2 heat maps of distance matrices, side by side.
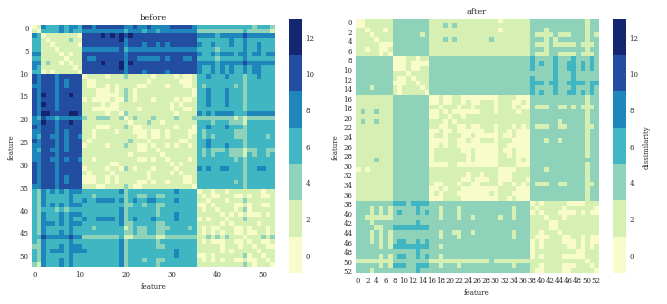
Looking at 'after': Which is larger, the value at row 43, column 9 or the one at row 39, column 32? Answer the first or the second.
the first
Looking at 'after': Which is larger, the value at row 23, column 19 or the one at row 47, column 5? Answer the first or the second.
the second
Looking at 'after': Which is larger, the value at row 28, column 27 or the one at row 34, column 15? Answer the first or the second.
the second
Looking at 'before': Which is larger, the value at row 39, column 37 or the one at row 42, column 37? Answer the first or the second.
the second
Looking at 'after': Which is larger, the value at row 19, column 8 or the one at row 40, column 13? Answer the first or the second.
the second
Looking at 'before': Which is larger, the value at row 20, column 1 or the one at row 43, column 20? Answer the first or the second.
the first
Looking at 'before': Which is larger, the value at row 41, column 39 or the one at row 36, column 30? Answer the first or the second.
the second
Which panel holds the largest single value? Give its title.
before
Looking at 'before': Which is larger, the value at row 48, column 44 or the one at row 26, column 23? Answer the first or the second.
the first
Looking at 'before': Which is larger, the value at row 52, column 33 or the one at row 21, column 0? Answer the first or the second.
the second
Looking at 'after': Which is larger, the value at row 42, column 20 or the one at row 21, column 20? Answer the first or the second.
the first
